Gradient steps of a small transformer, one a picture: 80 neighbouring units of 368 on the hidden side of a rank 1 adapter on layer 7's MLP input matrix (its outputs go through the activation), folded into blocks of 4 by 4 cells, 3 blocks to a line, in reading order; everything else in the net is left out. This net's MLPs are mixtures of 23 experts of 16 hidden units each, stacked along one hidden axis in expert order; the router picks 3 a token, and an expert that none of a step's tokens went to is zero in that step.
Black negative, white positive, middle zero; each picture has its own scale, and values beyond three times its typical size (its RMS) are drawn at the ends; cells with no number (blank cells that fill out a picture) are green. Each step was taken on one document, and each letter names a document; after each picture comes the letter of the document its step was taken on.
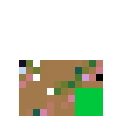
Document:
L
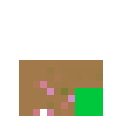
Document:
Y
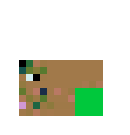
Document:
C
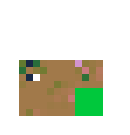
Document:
C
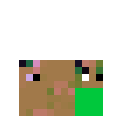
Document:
C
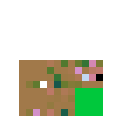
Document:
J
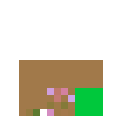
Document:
Y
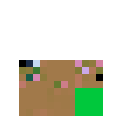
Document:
C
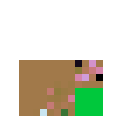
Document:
J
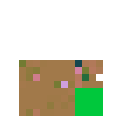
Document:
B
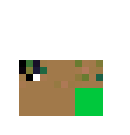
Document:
C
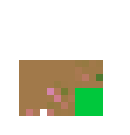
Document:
Y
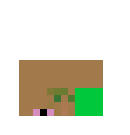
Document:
Y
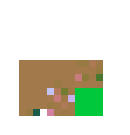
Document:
Y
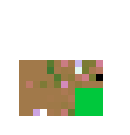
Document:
J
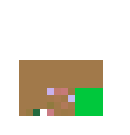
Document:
Y
